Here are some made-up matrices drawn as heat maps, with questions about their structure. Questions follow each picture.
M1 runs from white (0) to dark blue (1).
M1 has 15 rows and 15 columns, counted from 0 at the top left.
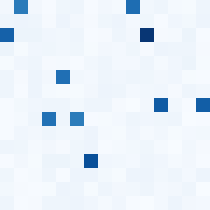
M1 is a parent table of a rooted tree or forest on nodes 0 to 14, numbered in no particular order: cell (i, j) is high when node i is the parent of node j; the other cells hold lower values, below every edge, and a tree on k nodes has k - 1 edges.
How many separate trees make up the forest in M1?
5
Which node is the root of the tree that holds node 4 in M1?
8
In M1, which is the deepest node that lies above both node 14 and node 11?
7
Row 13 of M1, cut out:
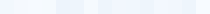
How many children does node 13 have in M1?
0
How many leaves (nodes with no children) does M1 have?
9
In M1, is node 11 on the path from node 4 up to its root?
no
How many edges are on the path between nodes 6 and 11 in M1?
1
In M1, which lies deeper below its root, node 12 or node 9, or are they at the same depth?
node 9
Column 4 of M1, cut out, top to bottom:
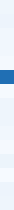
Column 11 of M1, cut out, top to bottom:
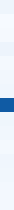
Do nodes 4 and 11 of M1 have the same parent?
no
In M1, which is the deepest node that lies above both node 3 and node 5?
8
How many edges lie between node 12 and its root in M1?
0
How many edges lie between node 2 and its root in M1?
0
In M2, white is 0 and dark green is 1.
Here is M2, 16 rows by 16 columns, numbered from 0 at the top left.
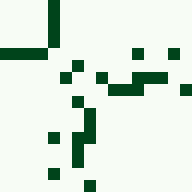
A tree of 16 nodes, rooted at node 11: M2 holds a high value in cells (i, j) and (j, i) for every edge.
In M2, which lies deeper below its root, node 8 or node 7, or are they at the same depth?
node 8
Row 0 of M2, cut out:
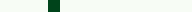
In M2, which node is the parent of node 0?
4
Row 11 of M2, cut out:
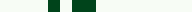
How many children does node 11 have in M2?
3
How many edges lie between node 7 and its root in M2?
1
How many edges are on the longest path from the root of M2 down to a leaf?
2
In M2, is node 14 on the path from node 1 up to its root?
no
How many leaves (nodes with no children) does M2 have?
12
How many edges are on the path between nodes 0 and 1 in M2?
2
